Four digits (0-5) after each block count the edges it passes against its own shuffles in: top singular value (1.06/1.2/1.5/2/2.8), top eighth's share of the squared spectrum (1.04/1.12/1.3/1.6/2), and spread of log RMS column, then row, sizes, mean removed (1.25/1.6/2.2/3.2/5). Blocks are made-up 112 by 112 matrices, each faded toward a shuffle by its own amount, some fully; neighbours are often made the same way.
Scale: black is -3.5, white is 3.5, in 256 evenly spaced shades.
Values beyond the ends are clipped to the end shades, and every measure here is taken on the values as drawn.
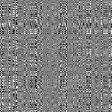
5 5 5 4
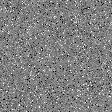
0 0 0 0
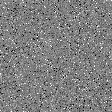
2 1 0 0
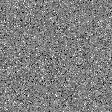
3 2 0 0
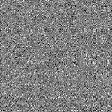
4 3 2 2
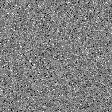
2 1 0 0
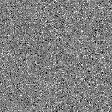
3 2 1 0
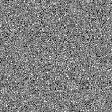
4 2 1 1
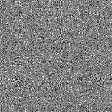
4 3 2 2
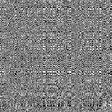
5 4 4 3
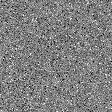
1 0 0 0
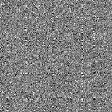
4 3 2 2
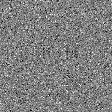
3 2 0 0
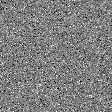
0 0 0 0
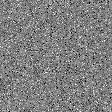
0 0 0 0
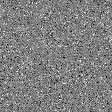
0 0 0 0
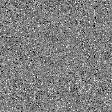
1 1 2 1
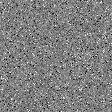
0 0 0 0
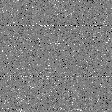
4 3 0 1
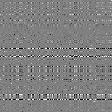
5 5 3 4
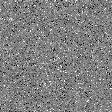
2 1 0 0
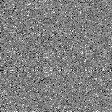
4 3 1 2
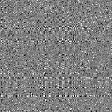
5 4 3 3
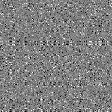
4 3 1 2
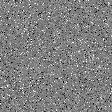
0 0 0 0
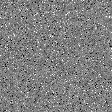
0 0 0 0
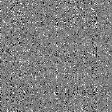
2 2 3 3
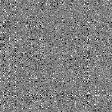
2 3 3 3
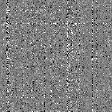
2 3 4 3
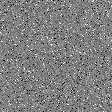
2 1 0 0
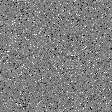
2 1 0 0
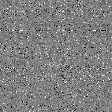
3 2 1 2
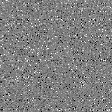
4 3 1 2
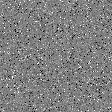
2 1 0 0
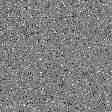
2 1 0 0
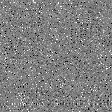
3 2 0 1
